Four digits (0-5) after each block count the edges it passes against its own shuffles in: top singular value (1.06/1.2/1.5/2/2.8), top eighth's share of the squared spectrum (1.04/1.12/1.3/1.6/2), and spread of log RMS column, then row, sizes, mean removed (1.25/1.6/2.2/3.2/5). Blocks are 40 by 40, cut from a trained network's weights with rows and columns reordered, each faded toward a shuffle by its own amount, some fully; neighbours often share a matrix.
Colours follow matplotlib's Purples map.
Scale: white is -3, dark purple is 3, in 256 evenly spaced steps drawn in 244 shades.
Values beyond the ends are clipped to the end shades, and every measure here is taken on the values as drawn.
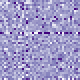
3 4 1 2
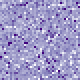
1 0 0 0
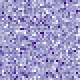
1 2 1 0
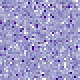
0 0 0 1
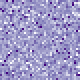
0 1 0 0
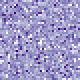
0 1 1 0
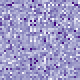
2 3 1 1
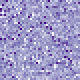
1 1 0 0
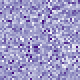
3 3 1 2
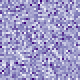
1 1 0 0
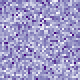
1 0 0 0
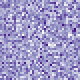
2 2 0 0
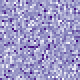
0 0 0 0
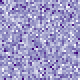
0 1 0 0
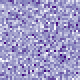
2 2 0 0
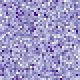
1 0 0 0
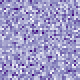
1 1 0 0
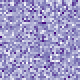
2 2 0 0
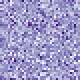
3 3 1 1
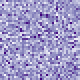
2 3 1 1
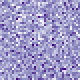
2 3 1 1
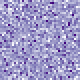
0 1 0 0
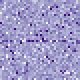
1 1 0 1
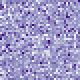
2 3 2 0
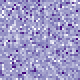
0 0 0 0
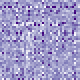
3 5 2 2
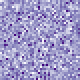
2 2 1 0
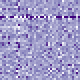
3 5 1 3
